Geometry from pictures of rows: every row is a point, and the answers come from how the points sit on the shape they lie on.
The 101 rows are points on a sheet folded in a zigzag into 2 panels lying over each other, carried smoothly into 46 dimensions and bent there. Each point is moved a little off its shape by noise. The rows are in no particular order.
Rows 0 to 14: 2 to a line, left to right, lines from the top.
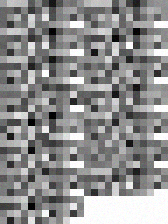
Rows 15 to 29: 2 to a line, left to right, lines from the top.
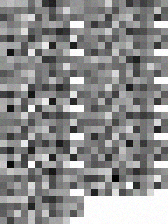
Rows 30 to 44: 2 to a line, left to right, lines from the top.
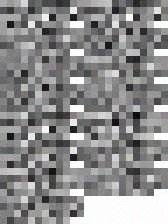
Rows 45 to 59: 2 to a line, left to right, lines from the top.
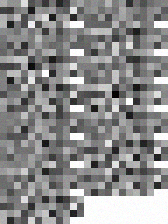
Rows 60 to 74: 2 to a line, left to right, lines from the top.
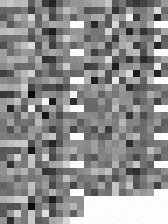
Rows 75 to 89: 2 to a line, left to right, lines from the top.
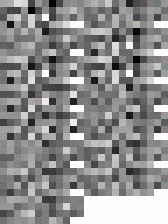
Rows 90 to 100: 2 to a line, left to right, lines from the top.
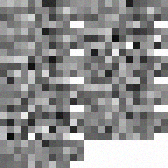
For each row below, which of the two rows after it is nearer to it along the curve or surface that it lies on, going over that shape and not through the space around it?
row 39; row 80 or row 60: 60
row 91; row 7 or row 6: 7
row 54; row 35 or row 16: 35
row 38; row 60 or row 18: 18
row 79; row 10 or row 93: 93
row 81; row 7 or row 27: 27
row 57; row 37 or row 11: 11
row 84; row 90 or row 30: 90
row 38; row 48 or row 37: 48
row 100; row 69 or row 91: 69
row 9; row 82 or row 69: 82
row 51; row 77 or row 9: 9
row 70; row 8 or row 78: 8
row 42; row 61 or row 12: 12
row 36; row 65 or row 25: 65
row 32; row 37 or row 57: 57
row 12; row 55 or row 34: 55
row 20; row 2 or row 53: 2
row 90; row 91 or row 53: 91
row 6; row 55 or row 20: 20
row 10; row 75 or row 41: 75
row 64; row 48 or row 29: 29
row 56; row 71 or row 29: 29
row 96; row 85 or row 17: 17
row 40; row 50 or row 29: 50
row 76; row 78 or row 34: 78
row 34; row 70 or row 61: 61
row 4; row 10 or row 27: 27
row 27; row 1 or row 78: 78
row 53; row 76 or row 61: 61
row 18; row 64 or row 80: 80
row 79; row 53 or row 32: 53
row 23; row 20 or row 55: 20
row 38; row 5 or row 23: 23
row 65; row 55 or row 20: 55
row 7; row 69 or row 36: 36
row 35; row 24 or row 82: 82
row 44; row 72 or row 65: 65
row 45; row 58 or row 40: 58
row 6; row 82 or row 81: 81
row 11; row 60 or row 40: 60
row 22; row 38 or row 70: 70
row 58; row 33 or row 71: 33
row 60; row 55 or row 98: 55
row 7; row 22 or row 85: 22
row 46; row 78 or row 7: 78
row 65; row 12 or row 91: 12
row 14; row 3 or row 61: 3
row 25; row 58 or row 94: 58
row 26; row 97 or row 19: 97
